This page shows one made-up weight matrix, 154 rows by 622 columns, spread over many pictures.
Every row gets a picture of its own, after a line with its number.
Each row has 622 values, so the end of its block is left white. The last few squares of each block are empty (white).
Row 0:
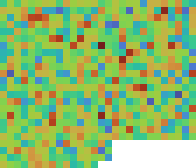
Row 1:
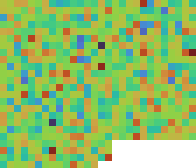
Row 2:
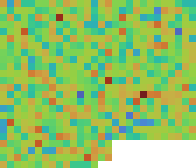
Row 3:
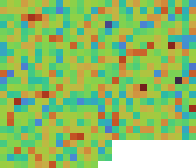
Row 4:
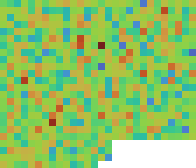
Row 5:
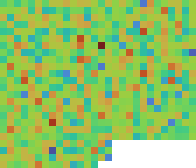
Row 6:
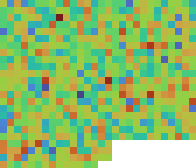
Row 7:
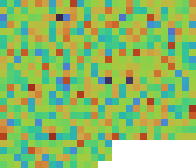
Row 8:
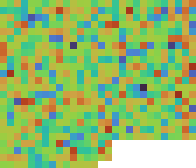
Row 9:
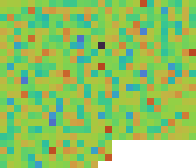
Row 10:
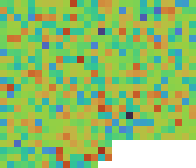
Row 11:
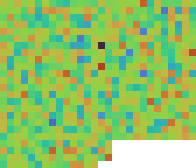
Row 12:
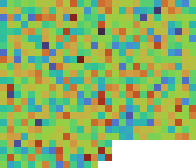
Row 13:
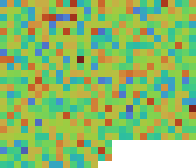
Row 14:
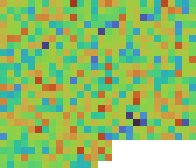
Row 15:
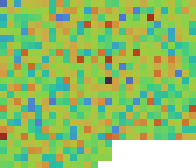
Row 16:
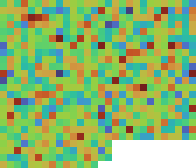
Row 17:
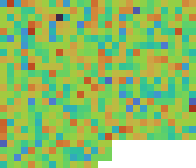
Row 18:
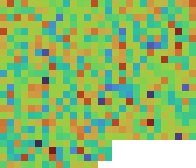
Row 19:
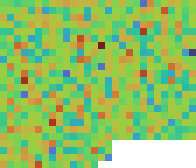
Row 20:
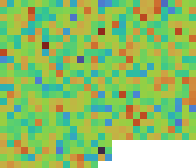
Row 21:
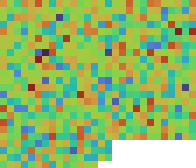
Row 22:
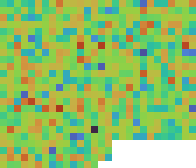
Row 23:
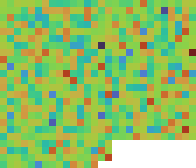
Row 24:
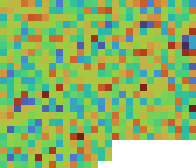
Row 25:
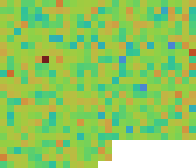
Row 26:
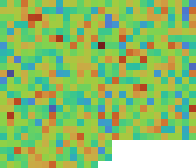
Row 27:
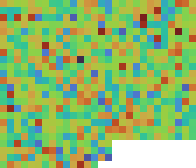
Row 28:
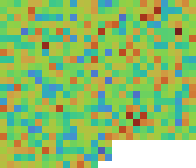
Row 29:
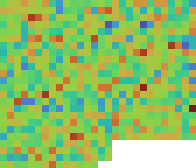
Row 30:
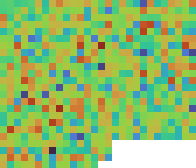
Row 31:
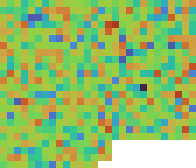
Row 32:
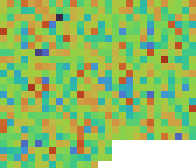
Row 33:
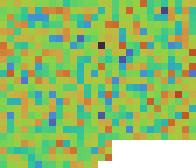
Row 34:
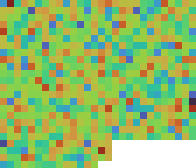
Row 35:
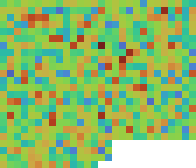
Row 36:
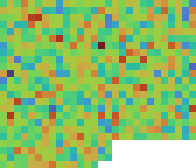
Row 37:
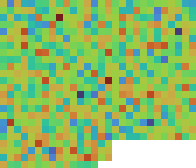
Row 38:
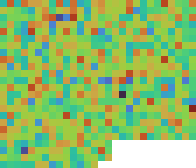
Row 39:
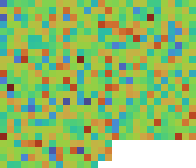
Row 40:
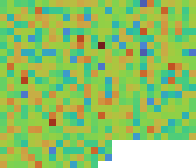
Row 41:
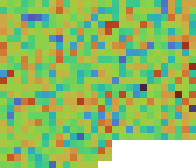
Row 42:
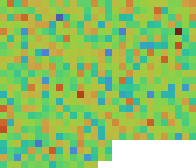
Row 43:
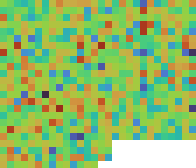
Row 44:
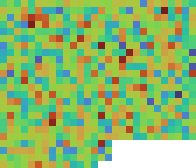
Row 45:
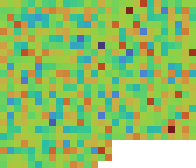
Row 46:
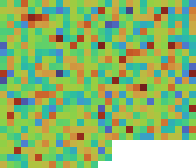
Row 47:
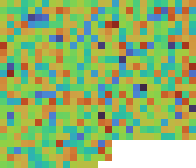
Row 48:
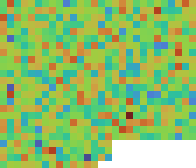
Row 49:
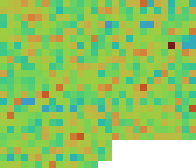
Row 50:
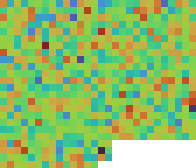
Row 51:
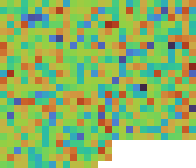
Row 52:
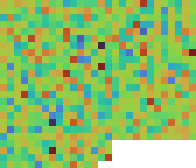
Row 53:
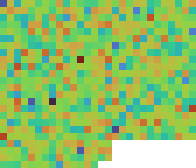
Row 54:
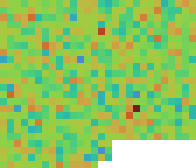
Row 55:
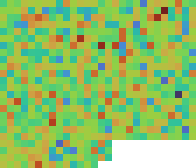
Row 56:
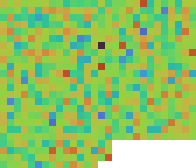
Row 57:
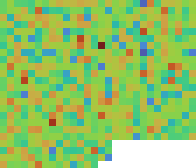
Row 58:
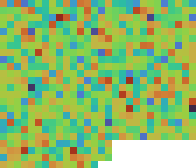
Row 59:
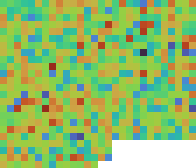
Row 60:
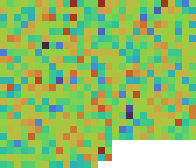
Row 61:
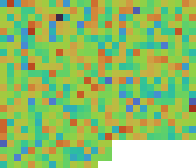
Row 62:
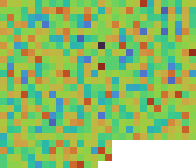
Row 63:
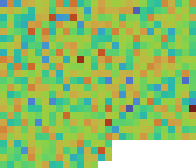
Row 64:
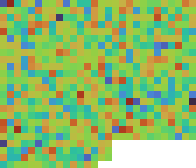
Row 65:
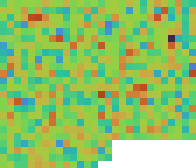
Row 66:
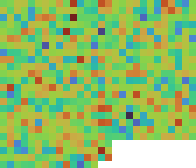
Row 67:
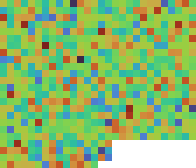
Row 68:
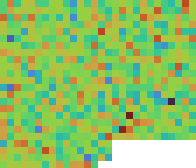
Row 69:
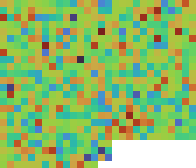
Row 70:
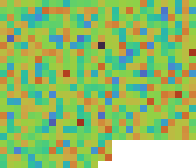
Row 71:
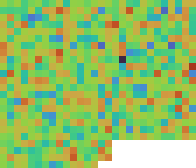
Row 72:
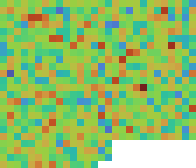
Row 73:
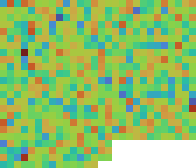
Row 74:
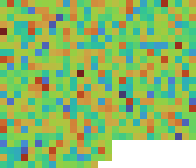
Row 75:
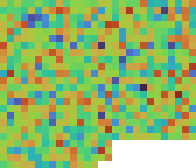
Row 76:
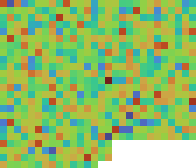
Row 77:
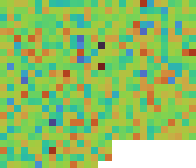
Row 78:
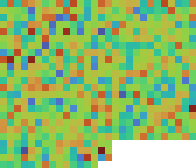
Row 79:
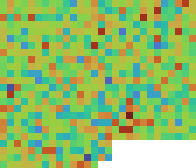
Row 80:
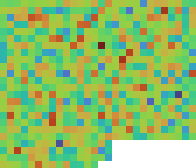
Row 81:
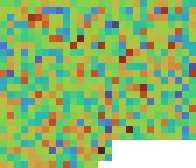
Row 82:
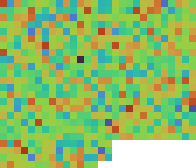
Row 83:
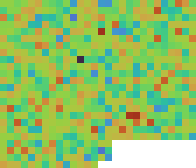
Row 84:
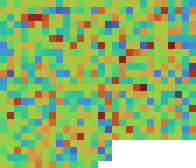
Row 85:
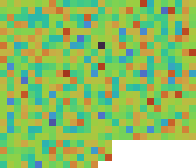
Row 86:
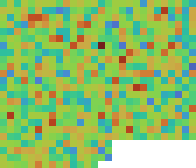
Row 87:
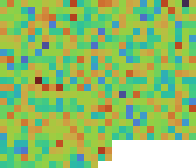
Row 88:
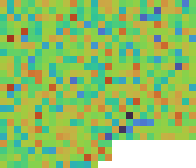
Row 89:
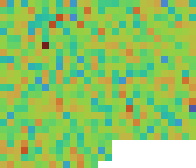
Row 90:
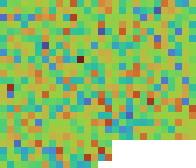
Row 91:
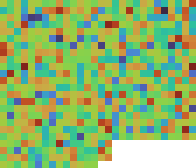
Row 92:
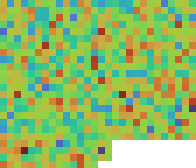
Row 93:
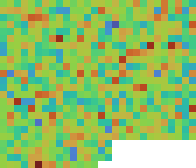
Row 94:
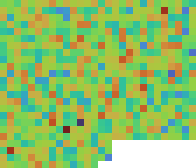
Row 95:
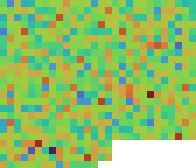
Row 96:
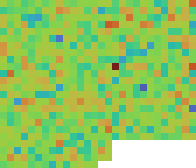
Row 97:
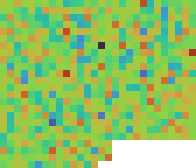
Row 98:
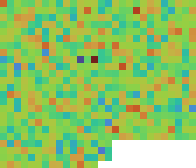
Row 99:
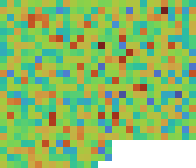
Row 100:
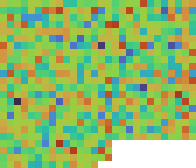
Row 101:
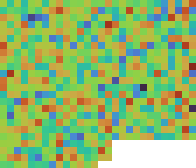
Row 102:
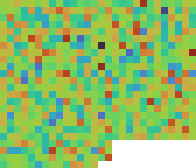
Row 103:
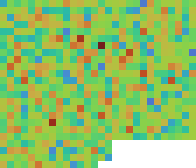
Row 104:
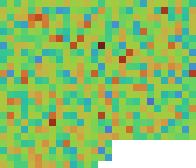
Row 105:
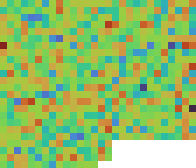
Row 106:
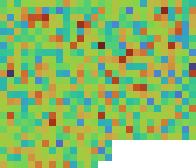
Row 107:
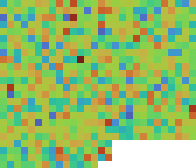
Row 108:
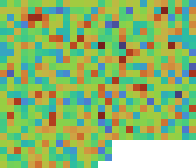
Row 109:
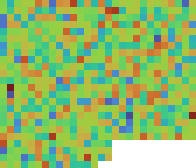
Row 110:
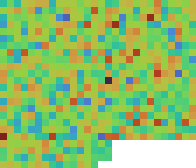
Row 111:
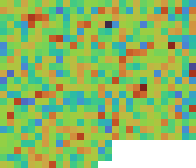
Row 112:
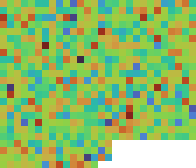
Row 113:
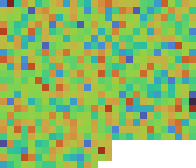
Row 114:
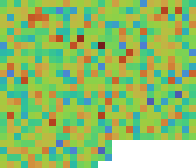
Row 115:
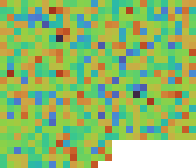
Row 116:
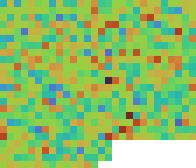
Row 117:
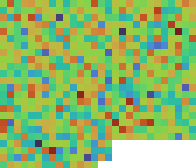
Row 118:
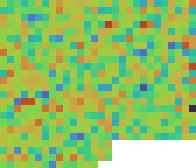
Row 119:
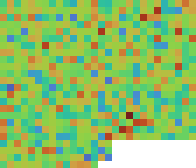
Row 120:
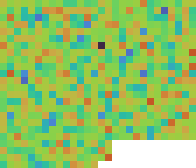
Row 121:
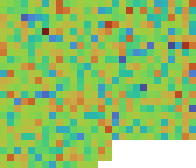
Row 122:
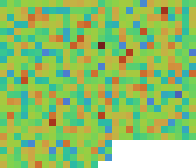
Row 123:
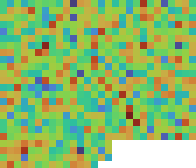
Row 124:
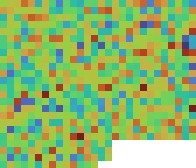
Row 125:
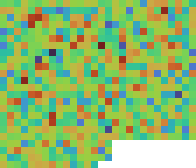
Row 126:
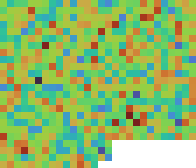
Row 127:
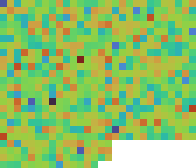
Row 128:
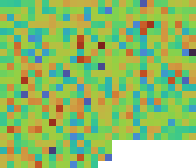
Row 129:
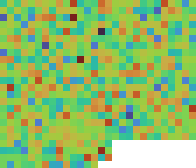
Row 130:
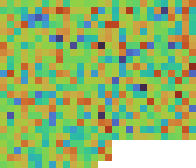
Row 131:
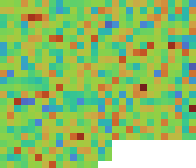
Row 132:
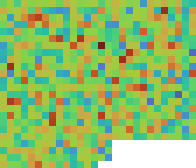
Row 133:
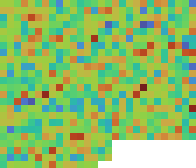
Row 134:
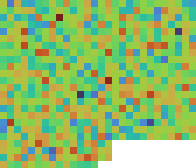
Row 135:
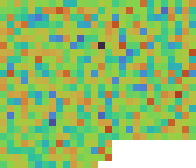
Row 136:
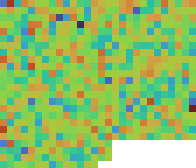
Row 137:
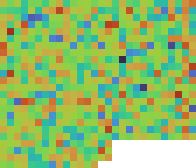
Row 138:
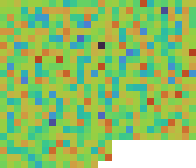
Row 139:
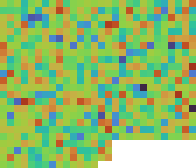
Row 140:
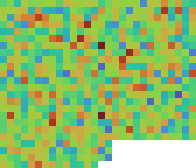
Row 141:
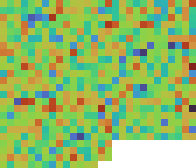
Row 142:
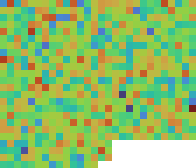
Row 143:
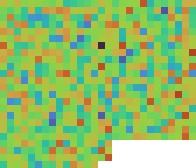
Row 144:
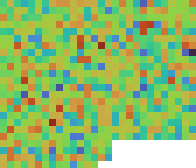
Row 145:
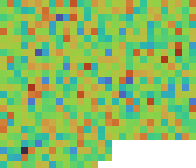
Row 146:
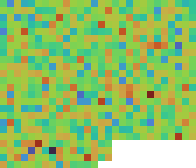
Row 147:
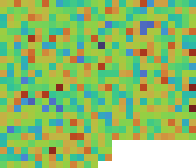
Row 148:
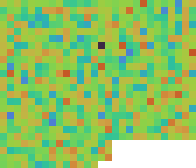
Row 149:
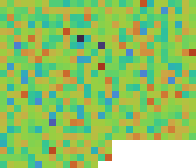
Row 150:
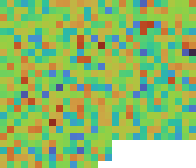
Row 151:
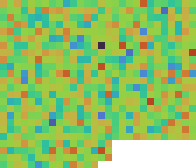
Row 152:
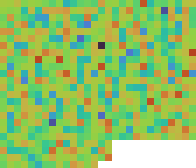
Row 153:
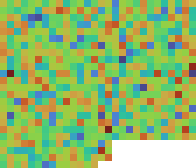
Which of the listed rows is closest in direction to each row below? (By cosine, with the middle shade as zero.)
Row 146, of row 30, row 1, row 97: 30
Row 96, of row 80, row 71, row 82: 71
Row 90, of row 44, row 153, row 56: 44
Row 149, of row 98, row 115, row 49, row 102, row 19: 102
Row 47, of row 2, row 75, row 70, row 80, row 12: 75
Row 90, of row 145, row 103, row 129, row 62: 129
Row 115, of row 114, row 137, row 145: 137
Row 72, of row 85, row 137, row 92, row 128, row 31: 128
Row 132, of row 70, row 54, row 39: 39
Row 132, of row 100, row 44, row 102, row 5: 44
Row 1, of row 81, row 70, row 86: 70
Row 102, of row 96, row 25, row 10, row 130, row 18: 130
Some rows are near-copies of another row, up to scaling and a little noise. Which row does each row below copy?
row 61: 17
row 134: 37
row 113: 34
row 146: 95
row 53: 127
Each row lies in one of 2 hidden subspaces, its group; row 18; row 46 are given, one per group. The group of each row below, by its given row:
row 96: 46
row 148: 46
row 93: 46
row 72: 46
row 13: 18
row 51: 46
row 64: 18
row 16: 46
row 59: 46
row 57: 46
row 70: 46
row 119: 18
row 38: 18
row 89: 18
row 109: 18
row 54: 18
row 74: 18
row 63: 18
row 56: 46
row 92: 18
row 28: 18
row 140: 46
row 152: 46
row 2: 18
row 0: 46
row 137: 46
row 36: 46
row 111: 46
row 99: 46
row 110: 18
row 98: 18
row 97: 46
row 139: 46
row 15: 18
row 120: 46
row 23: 46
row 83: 18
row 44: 46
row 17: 18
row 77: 46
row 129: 18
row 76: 18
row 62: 46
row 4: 46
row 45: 46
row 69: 18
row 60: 18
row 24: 46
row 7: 18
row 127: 18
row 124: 46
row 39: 18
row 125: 46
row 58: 18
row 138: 46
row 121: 46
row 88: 18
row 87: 18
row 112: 18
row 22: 46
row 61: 18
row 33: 46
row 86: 46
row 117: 18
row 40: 46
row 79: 18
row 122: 46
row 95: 18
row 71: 46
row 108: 46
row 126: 18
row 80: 46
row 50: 18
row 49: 46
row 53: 18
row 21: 18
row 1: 46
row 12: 18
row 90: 18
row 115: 46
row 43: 46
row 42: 18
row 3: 46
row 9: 46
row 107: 18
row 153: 46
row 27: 18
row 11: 46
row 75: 46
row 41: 46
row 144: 46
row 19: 46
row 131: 46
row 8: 46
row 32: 18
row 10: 18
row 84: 46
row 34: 18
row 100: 46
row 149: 46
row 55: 46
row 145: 18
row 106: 46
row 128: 46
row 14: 18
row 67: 18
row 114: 46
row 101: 46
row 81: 46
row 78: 18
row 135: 46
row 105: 46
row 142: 18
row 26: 46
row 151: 46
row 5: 46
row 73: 18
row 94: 46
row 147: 46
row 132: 46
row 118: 46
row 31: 46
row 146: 18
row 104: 46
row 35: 46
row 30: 46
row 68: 18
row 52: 46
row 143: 46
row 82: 18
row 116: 18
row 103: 46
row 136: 18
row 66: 18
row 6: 18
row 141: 46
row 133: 46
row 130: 46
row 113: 18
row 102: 46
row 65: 46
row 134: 18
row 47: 46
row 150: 46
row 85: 46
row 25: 46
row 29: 46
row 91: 46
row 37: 18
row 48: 18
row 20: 18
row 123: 18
